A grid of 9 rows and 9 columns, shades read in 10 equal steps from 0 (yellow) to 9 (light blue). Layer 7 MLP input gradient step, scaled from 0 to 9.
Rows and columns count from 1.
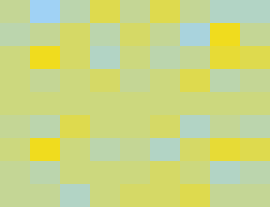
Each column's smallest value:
4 0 2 2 3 2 2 0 2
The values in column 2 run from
0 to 9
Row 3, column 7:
5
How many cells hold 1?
2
